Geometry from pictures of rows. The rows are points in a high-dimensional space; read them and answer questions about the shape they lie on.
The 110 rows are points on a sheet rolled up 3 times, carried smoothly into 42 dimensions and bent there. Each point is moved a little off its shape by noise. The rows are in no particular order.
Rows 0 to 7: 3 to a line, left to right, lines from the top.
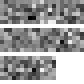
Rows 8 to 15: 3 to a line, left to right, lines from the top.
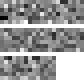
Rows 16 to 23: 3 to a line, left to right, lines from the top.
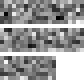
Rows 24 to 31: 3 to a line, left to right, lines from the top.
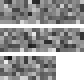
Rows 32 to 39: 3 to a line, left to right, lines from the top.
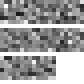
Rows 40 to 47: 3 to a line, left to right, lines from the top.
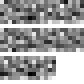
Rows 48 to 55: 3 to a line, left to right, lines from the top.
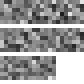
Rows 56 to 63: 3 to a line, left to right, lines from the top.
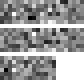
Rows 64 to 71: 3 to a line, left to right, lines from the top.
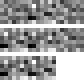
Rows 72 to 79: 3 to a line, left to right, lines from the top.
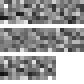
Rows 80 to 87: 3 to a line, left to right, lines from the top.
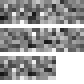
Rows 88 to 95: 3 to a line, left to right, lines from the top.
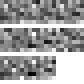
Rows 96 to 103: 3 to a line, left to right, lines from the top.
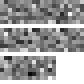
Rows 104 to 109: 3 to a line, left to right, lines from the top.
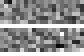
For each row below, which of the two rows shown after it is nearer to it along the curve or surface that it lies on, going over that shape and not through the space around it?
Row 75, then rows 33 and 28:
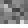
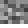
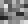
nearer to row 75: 33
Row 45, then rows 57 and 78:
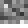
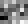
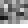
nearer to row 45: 78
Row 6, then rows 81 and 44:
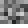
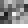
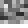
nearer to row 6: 81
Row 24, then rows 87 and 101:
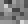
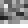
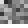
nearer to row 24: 87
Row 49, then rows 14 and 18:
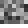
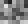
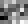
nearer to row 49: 18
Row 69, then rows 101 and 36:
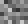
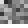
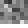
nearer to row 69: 36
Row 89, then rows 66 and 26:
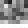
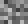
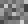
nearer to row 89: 66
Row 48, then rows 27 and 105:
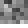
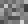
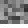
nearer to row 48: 105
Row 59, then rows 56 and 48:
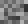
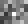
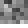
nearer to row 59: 56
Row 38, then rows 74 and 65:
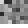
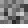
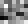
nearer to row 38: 74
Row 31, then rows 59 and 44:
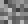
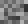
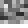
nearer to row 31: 59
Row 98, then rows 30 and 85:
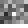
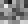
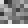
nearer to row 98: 30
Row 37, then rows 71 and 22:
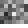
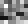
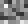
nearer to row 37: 22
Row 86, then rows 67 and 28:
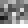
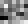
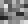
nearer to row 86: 28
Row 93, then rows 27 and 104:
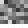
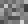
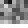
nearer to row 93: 104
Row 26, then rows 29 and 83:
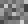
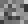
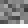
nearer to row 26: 83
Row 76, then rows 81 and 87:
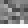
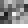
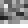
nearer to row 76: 87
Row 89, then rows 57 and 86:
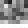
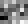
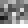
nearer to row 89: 86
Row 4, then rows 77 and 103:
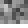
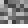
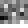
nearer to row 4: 103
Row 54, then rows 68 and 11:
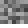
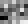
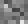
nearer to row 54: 11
